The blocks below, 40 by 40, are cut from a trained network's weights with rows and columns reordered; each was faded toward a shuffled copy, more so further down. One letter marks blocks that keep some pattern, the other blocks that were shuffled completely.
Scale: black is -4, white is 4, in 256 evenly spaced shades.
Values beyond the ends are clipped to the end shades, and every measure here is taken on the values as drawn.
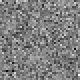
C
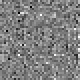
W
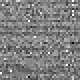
W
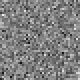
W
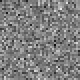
C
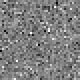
C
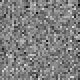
W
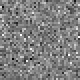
C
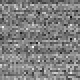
W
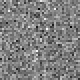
C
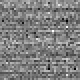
W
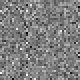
W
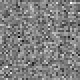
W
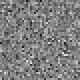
C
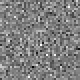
W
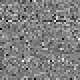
W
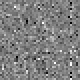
W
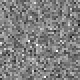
C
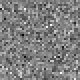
C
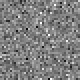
C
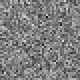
C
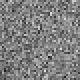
C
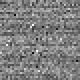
W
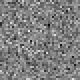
C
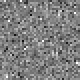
C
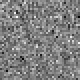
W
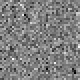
W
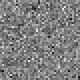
C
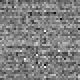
W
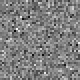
C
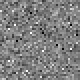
C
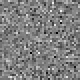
C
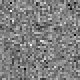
W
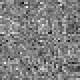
W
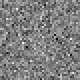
C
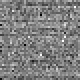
W
